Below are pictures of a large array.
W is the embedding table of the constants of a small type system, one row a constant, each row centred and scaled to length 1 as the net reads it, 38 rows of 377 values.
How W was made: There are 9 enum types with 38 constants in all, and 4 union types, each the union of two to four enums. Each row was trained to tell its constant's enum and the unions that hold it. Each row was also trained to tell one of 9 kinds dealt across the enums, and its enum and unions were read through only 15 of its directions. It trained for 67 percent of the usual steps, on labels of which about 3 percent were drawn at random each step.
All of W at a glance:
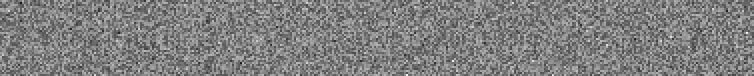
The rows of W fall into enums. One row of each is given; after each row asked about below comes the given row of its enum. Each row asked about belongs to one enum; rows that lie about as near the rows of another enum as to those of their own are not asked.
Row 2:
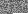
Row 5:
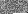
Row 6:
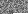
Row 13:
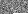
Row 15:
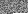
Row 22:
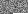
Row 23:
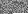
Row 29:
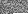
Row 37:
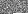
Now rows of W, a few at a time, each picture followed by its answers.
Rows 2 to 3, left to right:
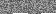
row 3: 22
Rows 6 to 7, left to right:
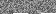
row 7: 2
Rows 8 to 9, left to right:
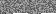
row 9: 13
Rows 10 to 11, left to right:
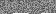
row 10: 15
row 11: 15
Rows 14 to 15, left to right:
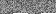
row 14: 6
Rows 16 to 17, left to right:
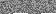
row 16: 13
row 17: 22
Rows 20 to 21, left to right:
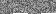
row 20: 29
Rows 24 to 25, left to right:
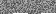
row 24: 23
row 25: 29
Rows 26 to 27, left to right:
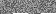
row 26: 23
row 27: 2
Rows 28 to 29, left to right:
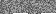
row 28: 13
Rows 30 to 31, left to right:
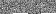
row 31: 29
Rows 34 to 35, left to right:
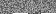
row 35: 6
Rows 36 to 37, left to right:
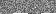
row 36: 15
